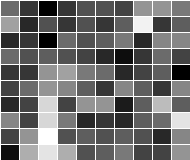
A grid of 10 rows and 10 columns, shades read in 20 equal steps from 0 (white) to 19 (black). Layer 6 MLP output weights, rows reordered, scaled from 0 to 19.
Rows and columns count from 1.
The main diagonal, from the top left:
11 16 19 13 10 15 17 12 16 8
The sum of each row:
126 119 130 137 127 114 109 108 110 103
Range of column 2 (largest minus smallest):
10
